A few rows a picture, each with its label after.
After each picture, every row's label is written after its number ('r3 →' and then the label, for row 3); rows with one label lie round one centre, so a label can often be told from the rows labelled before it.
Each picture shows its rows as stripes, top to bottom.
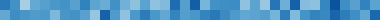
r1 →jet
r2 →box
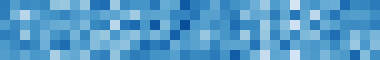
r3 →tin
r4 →jet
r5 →tin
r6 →jet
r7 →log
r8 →tin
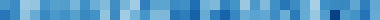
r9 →jet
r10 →jet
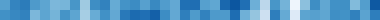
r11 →tin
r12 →tin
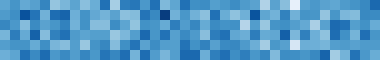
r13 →tin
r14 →log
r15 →jet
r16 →log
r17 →tin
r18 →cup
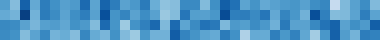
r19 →cup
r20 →cup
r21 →box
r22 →jet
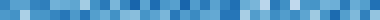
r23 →tin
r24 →jet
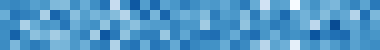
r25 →tin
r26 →log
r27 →jet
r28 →box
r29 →tin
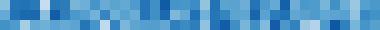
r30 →log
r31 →log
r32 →jet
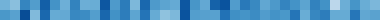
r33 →cup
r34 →cup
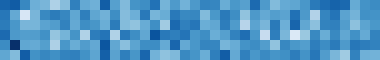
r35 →box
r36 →jet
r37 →jet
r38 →tin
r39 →box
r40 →cup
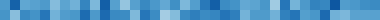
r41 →box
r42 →cup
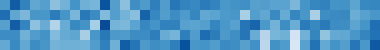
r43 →box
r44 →jet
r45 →box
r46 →tin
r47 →tin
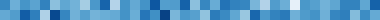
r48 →tin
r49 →log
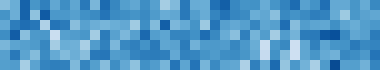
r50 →cup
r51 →cup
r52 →log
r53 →box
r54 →tin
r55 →tin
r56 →jet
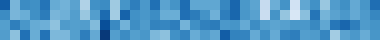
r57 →tin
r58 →tin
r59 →box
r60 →cup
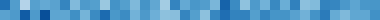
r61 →jet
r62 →cup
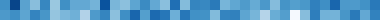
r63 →box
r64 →tin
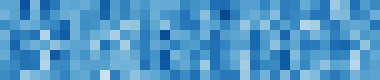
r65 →cup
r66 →cup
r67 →jet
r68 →log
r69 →box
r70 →log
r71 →log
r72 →jet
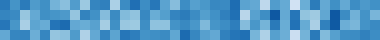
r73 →tin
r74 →jet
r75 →jet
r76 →tin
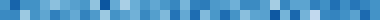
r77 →box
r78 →jet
